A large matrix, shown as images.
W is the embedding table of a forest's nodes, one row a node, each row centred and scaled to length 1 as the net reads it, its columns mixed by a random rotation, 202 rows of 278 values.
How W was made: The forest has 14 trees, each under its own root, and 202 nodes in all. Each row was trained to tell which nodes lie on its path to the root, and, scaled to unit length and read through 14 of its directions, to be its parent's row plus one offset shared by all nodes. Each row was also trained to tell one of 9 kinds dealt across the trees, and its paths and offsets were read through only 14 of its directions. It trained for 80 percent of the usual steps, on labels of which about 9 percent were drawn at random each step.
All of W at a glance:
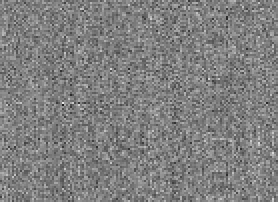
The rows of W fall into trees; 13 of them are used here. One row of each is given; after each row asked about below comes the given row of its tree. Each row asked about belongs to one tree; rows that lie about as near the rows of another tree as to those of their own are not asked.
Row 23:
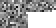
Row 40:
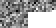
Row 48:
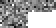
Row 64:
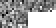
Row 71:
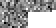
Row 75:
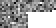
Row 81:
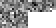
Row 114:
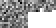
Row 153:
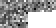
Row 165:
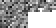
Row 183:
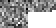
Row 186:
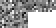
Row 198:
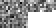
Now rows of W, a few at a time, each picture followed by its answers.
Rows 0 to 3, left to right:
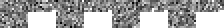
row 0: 153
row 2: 186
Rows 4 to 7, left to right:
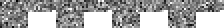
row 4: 75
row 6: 64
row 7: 183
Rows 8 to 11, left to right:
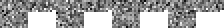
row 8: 186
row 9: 48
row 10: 40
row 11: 165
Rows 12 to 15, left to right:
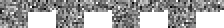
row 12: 81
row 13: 75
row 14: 48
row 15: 75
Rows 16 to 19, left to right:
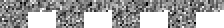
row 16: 186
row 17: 153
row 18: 153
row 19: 23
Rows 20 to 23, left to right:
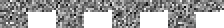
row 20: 186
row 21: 81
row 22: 153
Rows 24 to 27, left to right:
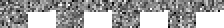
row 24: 64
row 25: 186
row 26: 165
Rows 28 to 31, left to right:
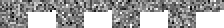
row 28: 75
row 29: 114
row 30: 75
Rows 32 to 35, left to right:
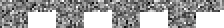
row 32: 186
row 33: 153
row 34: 153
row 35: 198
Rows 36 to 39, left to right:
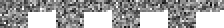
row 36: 64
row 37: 40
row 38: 40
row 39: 198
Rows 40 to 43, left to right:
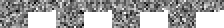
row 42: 81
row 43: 183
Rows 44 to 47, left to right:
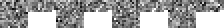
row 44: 198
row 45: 153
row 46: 198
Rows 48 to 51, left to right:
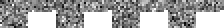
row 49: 75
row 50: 198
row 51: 48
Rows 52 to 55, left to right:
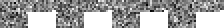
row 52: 198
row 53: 165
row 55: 75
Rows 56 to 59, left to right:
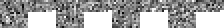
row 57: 75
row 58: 165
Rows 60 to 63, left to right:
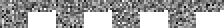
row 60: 186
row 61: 165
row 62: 186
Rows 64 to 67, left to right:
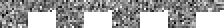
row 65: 198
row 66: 183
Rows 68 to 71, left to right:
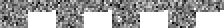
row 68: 81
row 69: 81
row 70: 75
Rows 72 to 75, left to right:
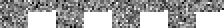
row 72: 81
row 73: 23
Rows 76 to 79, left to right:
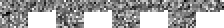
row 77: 153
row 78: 186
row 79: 186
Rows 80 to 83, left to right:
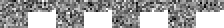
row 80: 40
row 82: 153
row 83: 81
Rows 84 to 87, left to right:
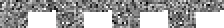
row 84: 186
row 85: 114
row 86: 153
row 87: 183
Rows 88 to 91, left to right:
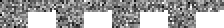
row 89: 48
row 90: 75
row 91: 81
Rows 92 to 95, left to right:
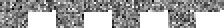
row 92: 186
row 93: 165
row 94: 23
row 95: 81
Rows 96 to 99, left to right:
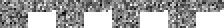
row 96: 198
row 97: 40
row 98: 114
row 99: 40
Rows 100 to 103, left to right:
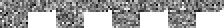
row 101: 114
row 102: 40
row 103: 40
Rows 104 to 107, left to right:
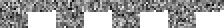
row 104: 198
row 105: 198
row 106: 114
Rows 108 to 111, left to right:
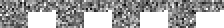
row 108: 48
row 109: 48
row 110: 40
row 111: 153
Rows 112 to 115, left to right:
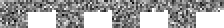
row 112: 153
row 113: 114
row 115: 81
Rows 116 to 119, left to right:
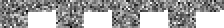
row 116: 40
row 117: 48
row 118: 23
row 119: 48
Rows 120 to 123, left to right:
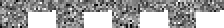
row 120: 75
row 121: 40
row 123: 48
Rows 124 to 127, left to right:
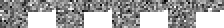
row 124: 23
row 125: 40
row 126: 40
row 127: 114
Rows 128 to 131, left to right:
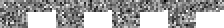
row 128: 153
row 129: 114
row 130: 40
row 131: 153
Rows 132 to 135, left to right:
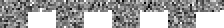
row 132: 186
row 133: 198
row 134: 81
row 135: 165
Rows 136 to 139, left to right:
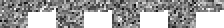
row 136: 40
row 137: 114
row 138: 75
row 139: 75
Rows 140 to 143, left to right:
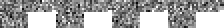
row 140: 165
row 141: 165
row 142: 153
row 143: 81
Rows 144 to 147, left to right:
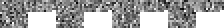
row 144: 165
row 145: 114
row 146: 81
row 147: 198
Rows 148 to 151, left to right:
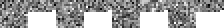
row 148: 81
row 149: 81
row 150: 198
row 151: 114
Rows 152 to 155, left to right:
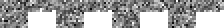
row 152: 186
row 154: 81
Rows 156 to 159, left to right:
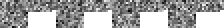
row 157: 23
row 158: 40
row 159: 75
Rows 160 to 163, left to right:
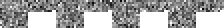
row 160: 114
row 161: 81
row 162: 114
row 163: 183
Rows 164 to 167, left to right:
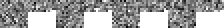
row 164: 183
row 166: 114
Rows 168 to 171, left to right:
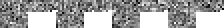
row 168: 75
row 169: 23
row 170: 75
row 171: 114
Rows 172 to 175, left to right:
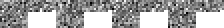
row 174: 153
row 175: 198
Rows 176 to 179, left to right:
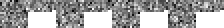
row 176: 165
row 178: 114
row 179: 75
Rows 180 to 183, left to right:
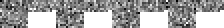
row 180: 23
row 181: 198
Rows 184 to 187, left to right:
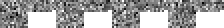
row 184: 198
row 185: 40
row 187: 153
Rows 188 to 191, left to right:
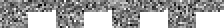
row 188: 40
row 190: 153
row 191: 23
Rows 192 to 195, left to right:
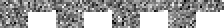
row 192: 114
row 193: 81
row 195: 186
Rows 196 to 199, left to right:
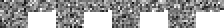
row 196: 23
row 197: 198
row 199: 114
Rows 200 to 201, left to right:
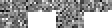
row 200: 186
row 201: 183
